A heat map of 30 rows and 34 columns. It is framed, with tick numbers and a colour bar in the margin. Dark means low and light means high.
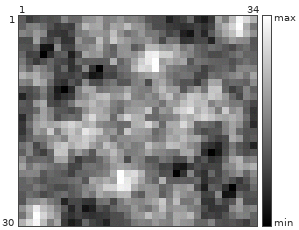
Histogram: bell-shaped. Stripes: none. Average level on the scale: 50%. Odd rows or columns: none. Grain: blotchy. Symmetry: a half turn. Slope: none.
